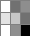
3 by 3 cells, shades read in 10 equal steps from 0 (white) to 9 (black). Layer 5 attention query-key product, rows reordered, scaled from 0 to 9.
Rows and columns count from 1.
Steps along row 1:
up down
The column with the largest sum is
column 3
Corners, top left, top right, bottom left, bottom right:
0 4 0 9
